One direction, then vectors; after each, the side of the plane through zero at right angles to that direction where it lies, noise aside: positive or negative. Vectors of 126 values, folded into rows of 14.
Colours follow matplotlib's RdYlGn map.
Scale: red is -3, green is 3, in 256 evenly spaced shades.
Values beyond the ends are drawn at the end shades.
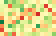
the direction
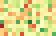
positive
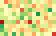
negative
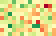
positive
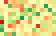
negative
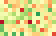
negative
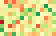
negative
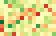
positive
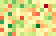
positive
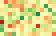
negative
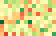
positive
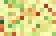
positive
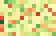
positive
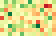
positive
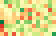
positive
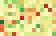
positive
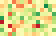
negative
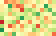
negative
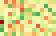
negative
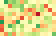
positive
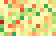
negative
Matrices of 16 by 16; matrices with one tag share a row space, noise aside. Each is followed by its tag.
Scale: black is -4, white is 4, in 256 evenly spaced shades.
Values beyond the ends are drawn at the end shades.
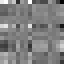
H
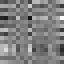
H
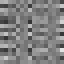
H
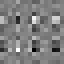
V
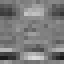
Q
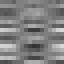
Q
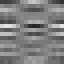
Q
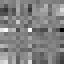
H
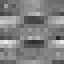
Q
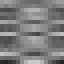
Q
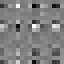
V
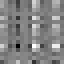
V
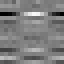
Q
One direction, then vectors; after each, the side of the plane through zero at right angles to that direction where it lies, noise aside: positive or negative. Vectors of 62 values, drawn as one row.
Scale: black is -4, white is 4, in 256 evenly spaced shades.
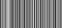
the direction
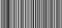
negative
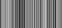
positive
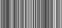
negative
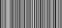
positive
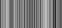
positive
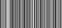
positive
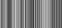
negative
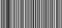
negative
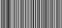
negative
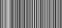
positive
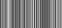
positive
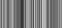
negative
